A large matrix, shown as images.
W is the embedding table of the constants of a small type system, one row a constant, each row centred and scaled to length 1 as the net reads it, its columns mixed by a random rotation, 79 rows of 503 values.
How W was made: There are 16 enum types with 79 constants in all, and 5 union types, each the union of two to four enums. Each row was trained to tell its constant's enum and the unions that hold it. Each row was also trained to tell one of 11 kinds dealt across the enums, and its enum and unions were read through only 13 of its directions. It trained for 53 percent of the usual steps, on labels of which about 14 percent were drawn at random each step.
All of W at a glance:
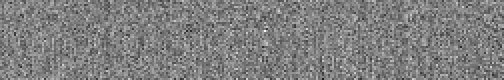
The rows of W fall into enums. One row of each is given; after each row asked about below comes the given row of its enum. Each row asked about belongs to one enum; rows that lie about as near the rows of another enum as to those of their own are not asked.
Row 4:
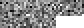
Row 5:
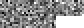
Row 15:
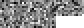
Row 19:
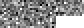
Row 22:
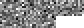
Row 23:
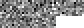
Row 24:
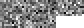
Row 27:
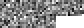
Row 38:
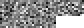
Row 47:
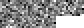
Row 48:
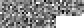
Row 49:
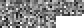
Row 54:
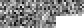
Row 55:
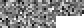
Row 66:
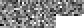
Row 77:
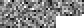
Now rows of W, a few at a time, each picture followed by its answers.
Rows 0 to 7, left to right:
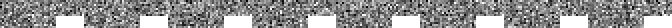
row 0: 23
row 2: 54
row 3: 66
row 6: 48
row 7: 54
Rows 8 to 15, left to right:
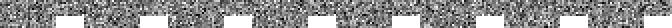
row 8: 27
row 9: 38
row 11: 4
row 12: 38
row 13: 48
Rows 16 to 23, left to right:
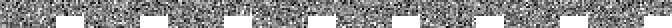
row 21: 77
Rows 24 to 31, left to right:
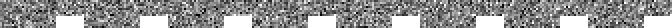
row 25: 38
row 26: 38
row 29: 4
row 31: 48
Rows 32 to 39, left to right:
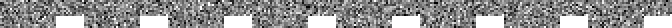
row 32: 23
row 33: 15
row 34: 54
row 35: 55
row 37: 15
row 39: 4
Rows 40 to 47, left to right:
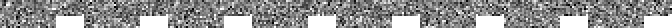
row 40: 66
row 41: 27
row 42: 66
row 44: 27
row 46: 77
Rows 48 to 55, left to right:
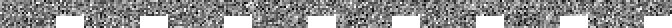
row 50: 49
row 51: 77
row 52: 19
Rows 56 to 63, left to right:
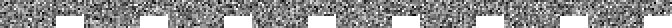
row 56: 5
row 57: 47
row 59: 66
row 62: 54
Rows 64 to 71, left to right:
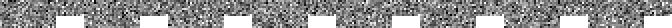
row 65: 5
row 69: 19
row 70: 24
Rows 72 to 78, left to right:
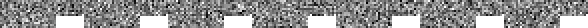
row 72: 27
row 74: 5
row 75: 77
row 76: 5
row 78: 4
